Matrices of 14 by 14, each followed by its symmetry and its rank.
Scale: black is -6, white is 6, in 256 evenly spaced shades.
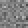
neither, rank three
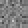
neither, rank three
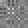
symmetric, rank three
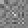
symmetric, rank three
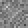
symmetric, full rank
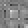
symmetric, rank three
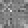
symmetric, rank three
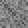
symmetric, full rank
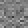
neither, rank three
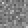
symmetric, full rank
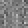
neither, rank three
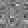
neither, rank three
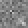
symmetric, rank three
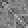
symmetric, full rank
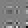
neither, rank one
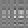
neither, rank one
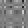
neither, rank one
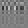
neither, rank one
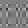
neither, rank one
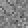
symmetric, full rank
